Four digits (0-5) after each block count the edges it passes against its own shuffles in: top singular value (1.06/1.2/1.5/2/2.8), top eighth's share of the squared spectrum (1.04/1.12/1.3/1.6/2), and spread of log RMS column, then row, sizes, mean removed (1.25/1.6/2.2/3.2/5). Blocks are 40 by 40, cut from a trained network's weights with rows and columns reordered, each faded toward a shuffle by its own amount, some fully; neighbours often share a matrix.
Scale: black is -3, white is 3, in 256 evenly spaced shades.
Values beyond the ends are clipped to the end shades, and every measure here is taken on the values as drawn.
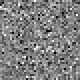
0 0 0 0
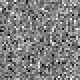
0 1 0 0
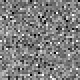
0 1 0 0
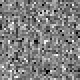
2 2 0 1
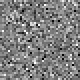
0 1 0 0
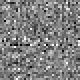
2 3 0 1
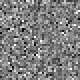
0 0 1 0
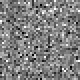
0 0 0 0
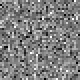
0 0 0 0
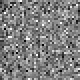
1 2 0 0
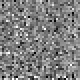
2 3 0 1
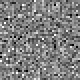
0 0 0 0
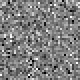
0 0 0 0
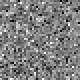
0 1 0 0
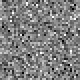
0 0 0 0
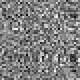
3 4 2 2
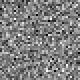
1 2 1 0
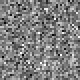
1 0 0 0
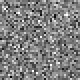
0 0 0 0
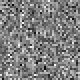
2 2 0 0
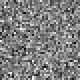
0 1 0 0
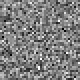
0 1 0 0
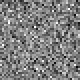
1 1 0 0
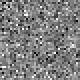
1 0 0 0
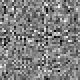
3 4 2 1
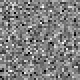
1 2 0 0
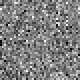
2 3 1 0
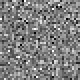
1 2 1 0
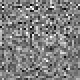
3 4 2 2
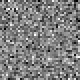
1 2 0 1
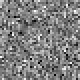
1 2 0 0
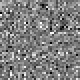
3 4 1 2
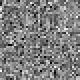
3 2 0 0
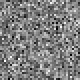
1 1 0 0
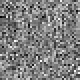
2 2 0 1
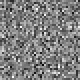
3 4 1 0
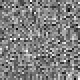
3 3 1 0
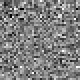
3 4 2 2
